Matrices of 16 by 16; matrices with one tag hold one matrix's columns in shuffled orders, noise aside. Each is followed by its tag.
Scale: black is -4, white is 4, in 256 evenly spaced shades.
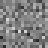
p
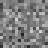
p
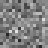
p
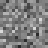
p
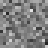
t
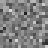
t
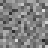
t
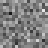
t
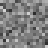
t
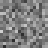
p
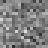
p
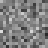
p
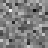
t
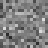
p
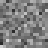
t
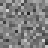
t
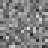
p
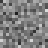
t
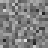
t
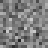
p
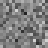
t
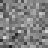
p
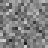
t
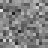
t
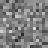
p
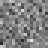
t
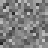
t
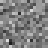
t
